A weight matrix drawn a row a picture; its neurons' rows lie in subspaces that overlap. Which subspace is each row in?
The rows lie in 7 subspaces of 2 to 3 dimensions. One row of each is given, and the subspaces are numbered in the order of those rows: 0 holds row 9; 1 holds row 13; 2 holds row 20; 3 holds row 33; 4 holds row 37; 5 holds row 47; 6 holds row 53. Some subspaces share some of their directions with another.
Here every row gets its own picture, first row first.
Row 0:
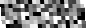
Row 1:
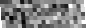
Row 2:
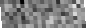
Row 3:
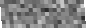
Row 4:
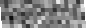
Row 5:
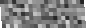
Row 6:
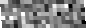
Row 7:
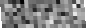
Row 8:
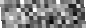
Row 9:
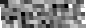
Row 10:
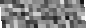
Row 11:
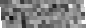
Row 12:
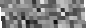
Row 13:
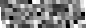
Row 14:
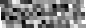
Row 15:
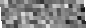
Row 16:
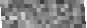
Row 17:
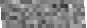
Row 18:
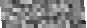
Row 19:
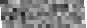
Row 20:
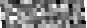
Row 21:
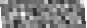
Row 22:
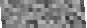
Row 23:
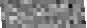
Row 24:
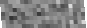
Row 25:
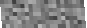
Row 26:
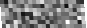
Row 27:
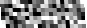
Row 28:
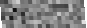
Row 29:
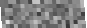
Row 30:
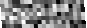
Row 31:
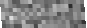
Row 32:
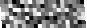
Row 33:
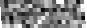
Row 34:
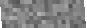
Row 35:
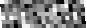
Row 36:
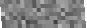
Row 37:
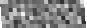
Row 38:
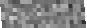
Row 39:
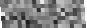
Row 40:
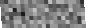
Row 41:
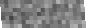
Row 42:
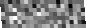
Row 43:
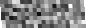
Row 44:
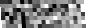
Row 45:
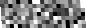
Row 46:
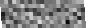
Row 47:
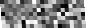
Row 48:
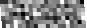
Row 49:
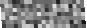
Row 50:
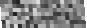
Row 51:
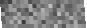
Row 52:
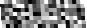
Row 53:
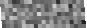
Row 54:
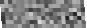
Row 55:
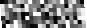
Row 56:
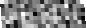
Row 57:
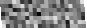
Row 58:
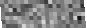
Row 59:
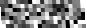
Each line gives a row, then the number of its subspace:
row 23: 2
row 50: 1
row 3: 3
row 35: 0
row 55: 1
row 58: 4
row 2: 6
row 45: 1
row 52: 5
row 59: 1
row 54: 0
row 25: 5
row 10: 0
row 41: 3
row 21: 4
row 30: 3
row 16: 5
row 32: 0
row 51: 2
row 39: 5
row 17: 3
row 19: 4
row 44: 6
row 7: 6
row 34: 6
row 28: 4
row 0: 1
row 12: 5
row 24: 2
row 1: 6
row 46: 0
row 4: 3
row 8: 6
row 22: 0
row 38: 2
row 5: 5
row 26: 0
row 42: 2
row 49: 6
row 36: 5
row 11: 6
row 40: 4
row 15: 0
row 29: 1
